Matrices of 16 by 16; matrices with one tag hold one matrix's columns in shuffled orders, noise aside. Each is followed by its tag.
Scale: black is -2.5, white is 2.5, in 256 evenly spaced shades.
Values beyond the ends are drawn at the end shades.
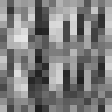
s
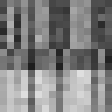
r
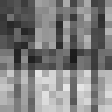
r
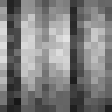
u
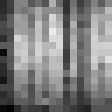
u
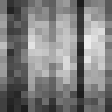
u
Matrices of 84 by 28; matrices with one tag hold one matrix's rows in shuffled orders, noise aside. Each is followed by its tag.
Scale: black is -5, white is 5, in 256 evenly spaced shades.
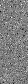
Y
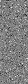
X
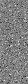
X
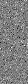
Y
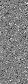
X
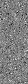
X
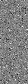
X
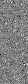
Y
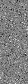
X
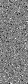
X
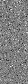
X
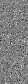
Y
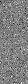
Y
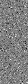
X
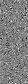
X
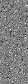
X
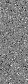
X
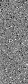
X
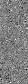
X
